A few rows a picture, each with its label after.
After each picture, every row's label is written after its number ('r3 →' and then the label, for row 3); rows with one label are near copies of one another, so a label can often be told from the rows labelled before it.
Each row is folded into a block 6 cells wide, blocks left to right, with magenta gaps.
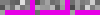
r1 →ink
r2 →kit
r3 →ink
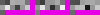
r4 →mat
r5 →mat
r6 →mat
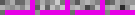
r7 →kit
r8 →ink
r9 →mat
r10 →mat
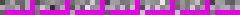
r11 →kit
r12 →mat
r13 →ink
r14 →kit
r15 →ink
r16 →ink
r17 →kit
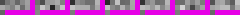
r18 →kit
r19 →mat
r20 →kit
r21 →kit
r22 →kit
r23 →mat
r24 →kit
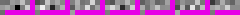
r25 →mat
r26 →mat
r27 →ink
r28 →mat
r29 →kit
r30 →ink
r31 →kit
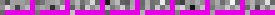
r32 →mat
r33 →mat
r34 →ink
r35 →kit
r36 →ink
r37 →mat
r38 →ink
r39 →ink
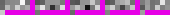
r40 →ink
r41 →mat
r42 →mat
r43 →mat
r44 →ink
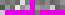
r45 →ink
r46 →kit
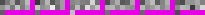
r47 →kit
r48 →kit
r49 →ink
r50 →kit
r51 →kit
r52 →mat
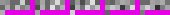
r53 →ink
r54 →ink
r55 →ink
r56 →mat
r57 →mat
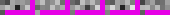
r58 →mat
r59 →ink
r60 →mat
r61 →mat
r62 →kit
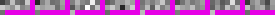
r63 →kit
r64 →kit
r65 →ink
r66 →mat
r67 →ink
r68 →kit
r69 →ink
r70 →kit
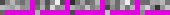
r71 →kit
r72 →ink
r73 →kit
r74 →ink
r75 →mat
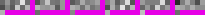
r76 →ink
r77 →kit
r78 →kit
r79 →ink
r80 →ink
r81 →kit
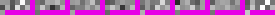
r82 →ink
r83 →mat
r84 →ink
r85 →mat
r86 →ink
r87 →kit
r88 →kit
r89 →ink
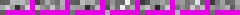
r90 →mat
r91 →kit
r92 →mat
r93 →ink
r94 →mat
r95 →ink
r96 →kit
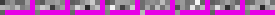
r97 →kit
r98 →mat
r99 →mat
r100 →mat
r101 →ink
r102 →ink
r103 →mat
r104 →mat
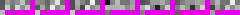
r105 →ink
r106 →ink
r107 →ink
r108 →kit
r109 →mat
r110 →mat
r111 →ink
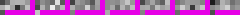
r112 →mat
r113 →ink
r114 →kit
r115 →ink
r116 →kit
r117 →mat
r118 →kit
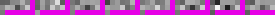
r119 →mat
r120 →ink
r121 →mat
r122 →kit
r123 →kit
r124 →mat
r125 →mat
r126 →mat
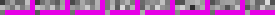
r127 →kit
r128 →kit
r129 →kit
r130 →ink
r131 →ink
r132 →mat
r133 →mat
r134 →ink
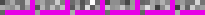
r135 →kit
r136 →ink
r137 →ink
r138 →kit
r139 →mat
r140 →ink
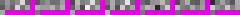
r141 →ink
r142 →kit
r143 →ink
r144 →ink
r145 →mat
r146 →kit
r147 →kit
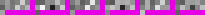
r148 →ink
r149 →mat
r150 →ink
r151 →mat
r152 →ink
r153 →mat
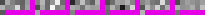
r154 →kit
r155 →ink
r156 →kit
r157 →mat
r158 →ink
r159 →kit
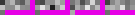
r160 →kit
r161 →mat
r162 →ink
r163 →kit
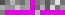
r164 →kit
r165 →ink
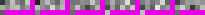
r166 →kit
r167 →kit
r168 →mat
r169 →ink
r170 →ink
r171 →mat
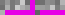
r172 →ink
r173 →kit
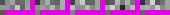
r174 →kit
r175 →kit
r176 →kit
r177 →mat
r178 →kit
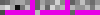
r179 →mat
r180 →ink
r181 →kit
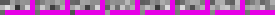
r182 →mat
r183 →mat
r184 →mat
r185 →ink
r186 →mat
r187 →mat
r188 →kit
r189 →kit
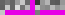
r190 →ink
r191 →kit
